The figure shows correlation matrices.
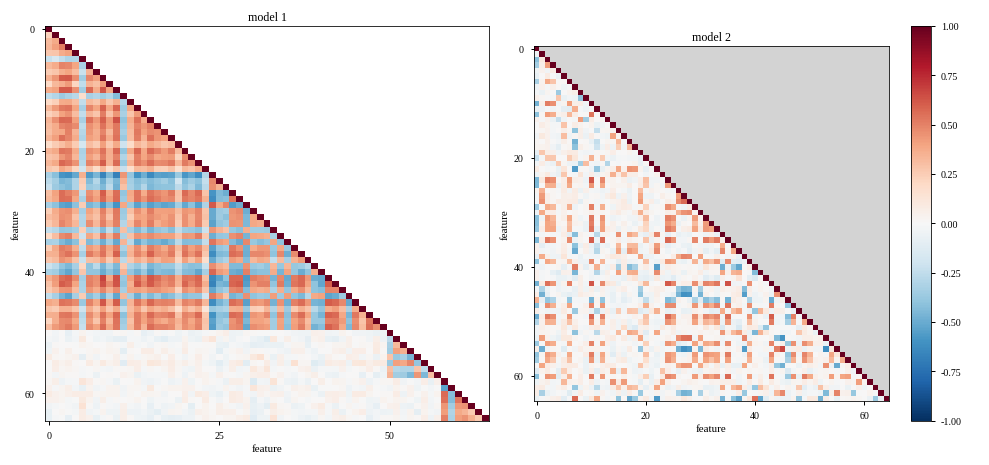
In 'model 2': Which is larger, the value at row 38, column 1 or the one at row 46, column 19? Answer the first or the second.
the first
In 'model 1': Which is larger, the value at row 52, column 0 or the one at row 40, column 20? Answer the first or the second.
the first
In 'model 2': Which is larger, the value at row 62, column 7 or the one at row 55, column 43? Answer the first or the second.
the second
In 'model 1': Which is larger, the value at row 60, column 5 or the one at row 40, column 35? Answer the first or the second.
the second
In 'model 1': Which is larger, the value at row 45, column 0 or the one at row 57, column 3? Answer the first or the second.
the first
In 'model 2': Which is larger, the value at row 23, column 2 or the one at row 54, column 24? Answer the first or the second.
the second
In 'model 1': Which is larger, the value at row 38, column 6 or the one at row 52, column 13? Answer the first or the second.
the first
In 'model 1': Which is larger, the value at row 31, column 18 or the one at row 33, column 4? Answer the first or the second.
the first
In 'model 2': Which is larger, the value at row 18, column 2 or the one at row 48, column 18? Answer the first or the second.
the second
